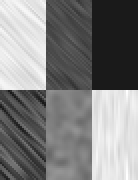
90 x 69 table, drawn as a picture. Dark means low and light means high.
It is made of 2 by 3 panels. Panel 1,1: very high, slanting down to the right, faint in contrast. Panel 1,2: low, slanting down to the right, faint in contrast. Panel 1,3: very low, flat. Panel 2,1: low, slanting down to the right. Panel 2,2: middling, blotchy, faint in contrast. Panel 2,3: very high, streaked downward, faint in contrast.
